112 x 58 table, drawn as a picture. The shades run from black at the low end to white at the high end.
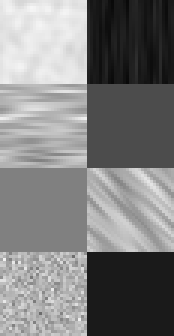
It is made of 4 by 2 panels. Panel 1,1: very high, blotchy, faint in contrast. Panel 1,2: very low, streaked downward, faint in contrast. Panel 2,1: high, streaked across. Panel 2,2: low, flat. Panel 3,1: middling, flat. Panel 3,2: high, slanting down to the right. Panel 4,1: high, fine-grained. Panel 4,2: very low, flat.
